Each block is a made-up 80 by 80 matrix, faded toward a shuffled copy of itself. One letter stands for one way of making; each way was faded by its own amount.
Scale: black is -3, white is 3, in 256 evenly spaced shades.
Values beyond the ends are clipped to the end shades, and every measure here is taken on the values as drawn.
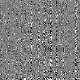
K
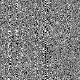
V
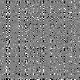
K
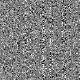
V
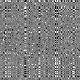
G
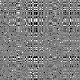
G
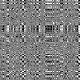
G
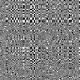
G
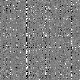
K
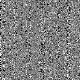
V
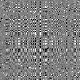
G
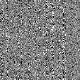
V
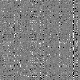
K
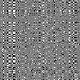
G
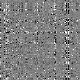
K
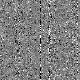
V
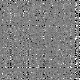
K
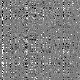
K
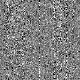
V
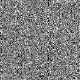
V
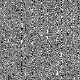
V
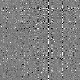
K
